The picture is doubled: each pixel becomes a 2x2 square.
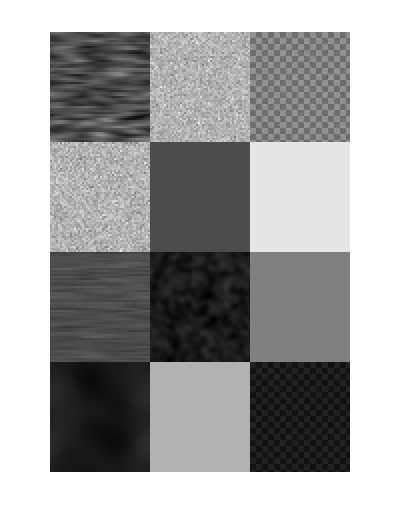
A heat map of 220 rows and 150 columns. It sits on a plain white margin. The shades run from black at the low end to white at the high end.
The table splits into 4 rows of 3 panels. Panel 1,1: low, streaked across. Panel 1,2: high, fine-grained. Panel 1,3: middling, checkered. Panel 2,1: high, fine-grained. Panel 2,2: low, flat. Panel 2,3: very high, flat. Panel 3,1: low, streaked across, faint in contrast. Panel 3,2: very low, blotchy, faint in contrast. Panel 3,3: middling, flat. Panel 4,1: very low, smooth, faint in contrast. Panel 4,2: high, flat. Panel 4,3: very low, checkered, faint in contrast.
